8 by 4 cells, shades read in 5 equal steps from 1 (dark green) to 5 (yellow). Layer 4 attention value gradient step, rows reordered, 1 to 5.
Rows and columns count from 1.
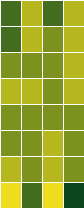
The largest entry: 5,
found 2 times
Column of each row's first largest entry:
2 2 4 1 1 3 1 1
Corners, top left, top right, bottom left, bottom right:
2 4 5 1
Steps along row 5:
same same same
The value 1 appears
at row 8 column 4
